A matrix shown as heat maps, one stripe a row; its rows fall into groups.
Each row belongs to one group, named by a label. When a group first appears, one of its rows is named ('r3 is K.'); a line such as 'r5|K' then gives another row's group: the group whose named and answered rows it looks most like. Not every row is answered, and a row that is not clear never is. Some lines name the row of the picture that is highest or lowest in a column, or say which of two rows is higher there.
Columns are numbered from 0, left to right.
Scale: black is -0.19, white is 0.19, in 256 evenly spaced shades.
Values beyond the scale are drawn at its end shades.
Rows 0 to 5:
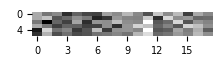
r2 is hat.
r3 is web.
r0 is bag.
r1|web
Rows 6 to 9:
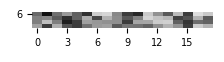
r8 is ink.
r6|hat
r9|bag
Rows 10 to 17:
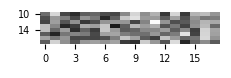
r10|web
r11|web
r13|web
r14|bag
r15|hat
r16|bag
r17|ink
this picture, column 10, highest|17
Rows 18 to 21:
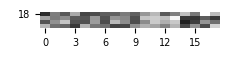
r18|hat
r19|ink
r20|ink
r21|web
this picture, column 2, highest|20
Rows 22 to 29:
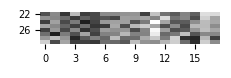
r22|hat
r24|hat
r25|web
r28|ink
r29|bag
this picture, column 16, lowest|27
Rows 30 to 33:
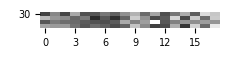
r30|hat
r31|web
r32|hat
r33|web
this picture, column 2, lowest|30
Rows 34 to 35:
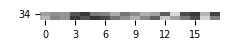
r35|bag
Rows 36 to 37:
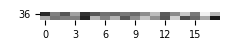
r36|hat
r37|ink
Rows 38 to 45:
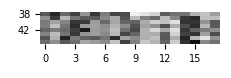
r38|web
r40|ink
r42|ink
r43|ink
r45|ink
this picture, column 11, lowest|39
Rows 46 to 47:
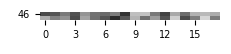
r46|web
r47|web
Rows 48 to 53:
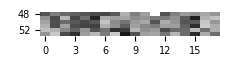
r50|bag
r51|bag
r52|web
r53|ink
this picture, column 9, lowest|53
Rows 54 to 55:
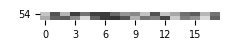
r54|bag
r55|web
